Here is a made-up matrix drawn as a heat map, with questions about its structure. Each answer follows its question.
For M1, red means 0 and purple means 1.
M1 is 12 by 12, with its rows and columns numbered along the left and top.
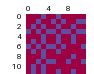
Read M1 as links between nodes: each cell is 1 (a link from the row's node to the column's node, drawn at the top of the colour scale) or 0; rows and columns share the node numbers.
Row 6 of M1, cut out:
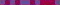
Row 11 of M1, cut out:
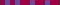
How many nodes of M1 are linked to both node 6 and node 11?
0
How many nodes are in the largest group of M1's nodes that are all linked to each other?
2
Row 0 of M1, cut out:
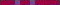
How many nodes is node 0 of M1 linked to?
2
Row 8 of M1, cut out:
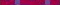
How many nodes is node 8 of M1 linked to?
2
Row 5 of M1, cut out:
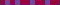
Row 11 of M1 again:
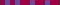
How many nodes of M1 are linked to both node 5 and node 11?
4
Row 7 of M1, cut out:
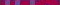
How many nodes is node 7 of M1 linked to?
3
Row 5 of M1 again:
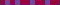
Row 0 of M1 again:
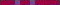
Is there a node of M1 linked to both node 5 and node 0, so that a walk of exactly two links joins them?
yes
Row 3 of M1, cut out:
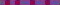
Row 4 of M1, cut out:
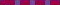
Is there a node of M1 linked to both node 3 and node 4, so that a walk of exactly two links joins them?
no
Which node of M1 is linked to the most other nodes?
node 3
